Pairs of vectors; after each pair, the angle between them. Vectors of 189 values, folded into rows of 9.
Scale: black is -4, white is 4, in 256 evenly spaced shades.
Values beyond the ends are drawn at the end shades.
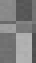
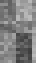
nearly opposite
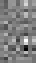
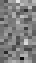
partly aligned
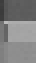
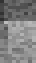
nearly parallel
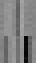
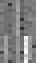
nearly opposite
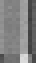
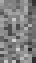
partly aligned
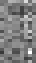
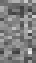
nearly parallel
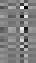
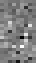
orthogonal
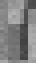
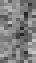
partly aligned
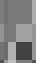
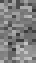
partly opposed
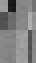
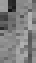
nearly parallel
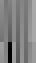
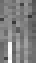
nearly opposite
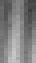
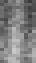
nearly parallel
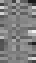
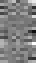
nearly opposite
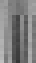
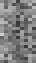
partly aligned
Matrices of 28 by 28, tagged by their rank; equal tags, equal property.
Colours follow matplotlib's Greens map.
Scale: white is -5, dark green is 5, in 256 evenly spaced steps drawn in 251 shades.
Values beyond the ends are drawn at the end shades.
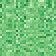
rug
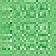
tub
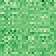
rug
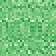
rug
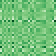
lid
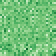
rug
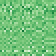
tub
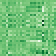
tub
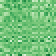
tub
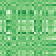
lid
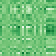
lid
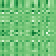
lid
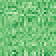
rug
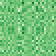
tub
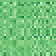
tub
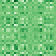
lid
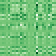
lid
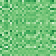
tub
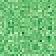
rug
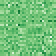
rug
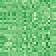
rug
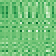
lid
